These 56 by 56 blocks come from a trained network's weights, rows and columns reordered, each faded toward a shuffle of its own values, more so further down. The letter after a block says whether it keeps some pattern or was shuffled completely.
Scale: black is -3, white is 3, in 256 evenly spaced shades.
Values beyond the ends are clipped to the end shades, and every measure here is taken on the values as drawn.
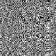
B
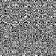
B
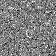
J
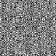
B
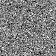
J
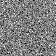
J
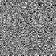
B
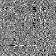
B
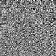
B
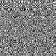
B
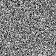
J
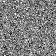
J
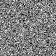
J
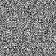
B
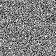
J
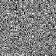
B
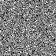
J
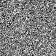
J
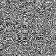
B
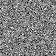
J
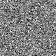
J
